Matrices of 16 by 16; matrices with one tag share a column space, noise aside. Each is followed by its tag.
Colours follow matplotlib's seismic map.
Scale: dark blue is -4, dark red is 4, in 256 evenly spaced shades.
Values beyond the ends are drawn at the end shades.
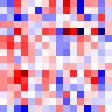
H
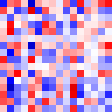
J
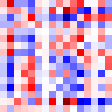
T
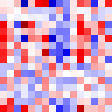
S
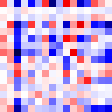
S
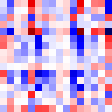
H
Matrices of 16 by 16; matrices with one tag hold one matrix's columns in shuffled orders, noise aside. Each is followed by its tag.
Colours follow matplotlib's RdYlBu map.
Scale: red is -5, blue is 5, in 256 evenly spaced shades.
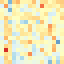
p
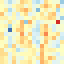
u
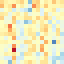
p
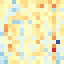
p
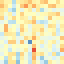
p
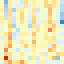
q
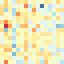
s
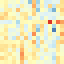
u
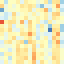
u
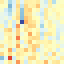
q
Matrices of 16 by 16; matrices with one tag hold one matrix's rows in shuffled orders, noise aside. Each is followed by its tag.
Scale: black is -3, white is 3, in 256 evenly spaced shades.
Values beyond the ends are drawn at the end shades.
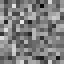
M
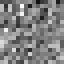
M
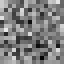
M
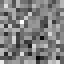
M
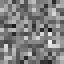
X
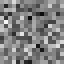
M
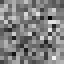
X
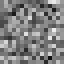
X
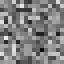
M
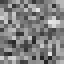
X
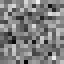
X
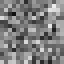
X
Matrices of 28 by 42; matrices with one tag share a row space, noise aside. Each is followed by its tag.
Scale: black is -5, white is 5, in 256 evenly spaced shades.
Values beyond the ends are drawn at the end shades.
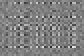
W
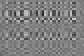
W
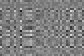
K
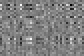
K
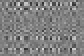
W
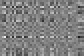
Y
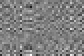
K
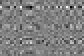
K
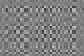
W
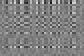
W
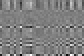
K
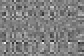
Y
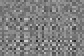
W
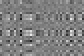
K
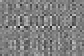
W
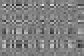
Y
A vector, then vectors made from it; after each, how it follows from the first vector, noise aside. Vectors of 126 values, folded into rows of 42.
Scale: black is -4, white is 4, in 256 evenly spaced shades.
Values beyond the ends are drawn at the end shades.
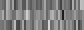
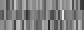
negated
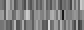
copied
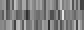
negated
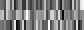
scaled up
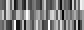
scaled up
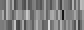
copied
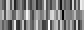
scaled up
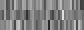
negated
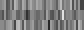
negated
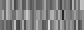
copied
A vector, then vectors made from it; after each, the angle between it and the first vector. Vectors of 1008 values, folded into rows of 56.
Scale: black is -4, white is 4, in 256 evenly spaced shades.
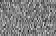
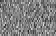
nearly parallel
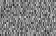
partly opposed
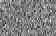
nearly opposite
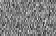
nearly opposite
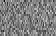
partly opposed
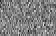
nearly parallel
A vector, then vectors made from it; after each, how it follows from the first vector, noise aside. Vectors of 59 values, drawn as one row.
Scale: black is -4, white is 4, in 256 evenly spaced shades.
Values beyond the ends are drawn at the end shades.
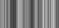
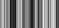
scaled up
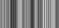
copied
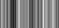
copied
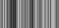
copied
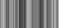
wrapped around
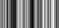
scaled up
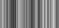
copied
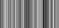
reversed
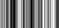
scaled up
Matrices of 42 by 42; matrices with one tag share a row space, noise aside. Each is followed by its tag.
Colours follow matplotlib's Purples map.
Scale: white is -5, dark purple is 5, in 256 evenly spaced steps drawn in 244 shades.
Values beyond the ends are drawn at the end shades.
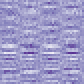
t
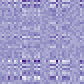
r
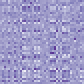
r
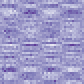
t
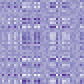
r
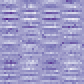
t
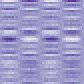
t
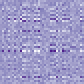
r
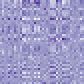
r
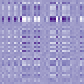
r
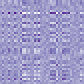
r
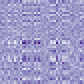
r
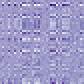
r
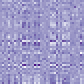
r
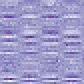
t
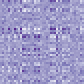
r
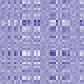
r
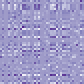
r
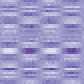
t
